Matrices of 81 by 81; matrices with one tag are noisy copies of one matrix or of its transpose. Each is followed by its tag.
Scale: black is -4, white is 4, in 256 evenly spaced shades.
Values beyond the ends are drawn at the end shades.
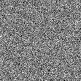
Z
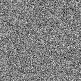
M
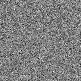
Z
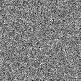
Z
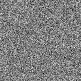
M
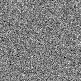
M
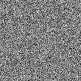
Z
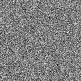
M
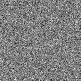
Z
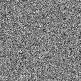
Z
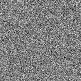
M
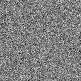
Z
